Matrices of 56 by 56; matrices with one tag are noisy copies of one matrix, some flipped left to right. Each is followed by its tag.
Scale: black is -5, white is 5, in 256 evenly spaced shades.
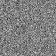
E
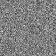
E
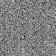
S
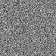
E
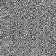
S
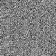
S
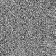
S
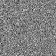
E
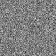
E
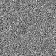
E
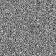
E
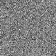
S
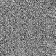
S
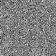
S
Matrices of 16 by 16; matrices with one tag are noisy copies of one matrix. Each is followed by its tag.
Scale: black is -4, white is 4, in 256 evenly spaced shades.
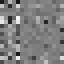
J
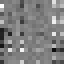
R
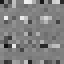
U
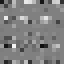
U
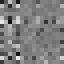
J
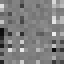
R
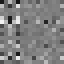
J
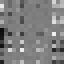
R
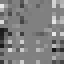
R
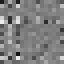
J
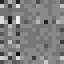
J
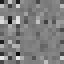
J
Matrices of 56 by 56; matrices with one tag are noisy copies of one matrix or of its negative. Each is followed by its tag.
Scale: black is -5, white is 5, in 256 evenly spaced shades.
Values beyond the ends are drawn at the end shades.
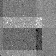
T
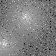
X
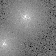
X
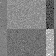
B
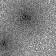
X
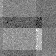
T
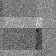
T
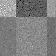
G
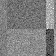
B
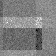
T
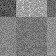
G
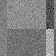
B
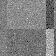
B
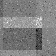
T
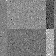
B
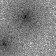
X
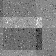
T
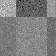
G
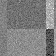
B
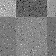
G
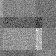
T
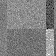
B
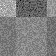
G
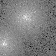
X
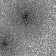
X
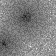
X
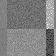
B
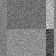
B
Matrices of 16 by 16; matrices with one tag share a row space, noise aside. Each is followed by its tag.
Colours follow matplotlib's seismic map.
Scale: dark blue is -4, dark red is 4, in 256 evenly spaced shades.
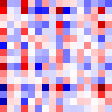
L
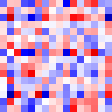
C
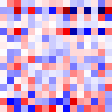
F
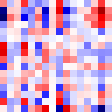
L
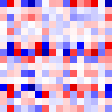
C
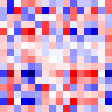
C
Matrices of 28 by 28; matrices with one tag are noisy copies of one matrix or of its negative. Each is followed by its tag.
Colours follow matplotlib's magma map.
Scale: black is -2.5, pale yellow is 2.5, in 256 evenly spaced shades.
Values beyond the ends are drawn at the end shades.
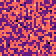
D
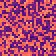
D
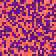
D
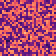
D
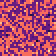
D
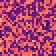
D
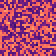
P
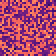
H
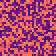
D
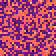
H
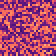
P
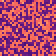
D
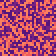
D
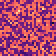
D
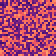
H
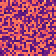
H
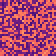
H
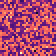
P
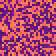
P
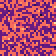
P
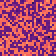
D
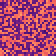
H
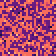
D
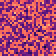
D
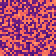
H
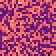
P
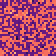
H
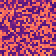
P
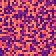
H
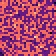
H
